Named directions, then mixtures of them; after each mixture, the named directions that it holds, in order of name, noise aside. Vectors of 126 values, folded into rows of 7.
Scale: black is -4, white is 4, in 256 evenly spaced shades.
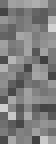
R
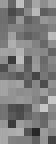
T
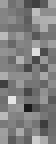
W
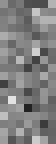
W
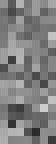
T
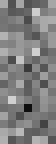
T, W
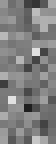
W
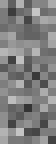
T, W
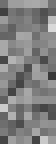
R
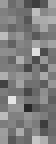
W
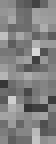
T, W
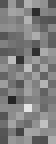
T, W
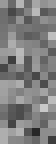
T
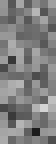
R, T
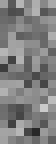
T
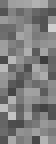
R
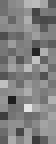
W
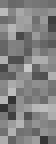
R, W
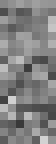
R, W
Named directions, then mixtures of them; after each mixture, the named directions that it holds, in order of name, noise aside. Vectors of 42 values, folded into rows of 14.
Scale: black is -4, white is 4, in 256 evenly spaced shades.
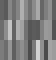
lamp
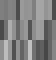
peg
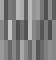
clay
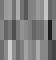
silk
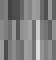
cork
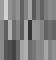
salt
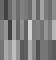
lamp, salt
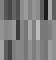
clay, cork, silk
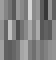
clay, cork, salt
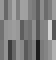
cork, silk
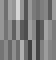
clay, cork, peg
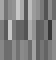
clay
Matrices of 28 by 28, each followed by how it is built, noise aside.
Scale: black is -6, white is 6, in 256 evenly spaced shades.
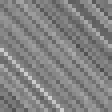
Toeplitz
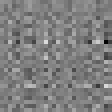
low rank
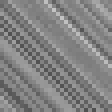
Toeplitz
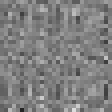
low rank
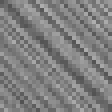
Toeplitz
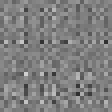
low rank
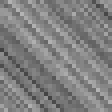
Toeplitz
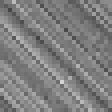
Toeplitz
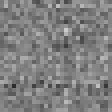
low rank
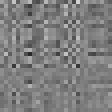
low rank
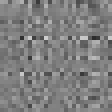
low rank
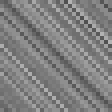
Toeplitz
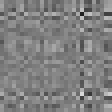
low rank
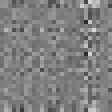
low rank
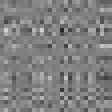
low rank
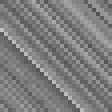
Toeplitz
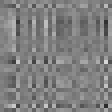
low rank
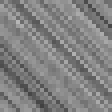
Toeplitz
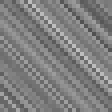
Toeplitz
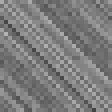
Toeplitz
